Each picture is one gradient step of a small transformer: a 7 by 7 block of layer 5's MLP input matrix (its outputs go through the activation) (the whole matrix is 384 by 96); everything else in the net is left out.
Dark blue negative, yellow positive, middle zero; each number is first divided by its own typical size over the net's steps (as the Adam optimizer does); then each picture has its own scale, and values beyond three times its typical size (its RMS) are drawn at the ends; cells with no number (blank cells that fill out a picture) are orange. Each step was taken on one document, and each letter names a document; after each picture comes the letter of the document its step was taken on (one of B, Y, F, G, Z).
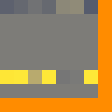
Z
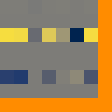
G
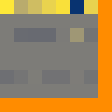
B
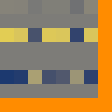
G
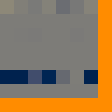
Z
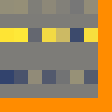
G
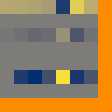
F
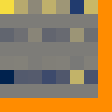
B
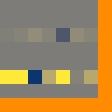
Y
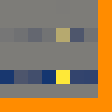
Y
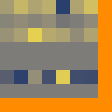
F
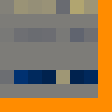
F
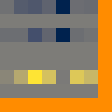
F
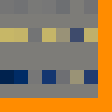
G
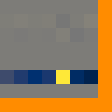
Y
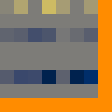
F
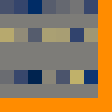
Z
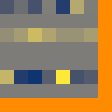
F
